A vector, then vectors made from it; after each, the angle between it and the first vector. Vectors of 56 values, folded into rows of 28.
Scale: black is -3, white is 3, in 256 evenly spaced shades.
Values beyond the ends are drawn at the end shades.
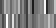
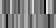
nearly opposite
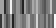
partly opposed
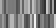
partly opposed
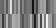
partly aligned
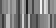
partly aligned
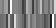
orthogonal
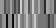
nearly opposite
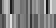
partly aligned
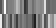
partly aligned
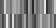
nearly parallel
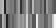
partly opposed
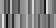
nearly opposite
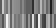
partly aligned
